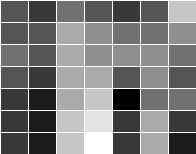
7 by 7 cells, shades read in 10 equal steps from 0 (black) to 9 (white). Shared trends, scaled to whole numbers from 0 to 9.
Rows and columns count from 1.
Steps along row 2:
same up down down same up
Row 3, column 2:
3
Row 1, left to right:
3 2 4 3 2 3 7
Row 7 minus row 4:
-1 -1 1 3 -1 1 -2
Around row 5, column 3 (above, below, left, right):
6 7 1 7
